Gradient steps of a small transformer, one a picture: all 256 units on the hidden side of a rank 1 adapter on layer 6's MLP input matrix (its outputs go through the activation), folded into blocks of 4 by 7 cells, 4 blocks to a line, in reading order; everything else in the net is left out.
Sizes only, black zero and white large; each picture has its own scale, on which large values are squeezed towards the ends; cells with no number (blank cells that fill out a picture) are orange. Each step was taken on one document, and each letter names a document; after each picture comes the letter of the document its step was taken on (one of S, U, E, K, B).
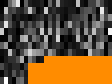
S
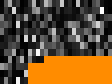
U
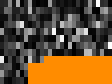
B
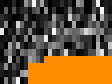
U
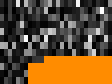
S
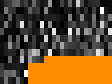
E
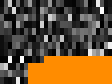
E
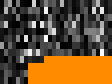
U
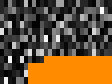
S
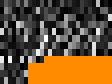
E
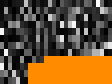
B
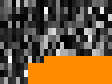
S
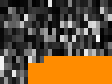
B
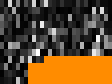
U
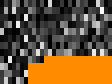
E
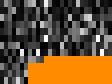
U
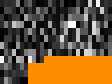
B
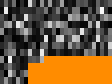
E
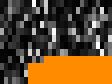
U
